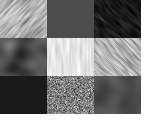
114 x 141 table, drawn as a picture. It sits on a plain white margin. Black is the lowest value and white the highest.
The table splits into 3 rows of 3 panels. Panel 1,1: high, slanting up to the right. Panel 1,2: low, flat. Panel 1,3: very low, slanting down to the right, faint in contrast. Panel 2,1: low, smooth. Panel 2,2: very high, streaked downward, faint in contrast. Panel 2,3: high, slanting down to the right. Panel 3,1: very low, flat. Panel 3,2: middling, fine-grained, strong in contrast. Panel 3,3: low, smooth, faint in contrast.
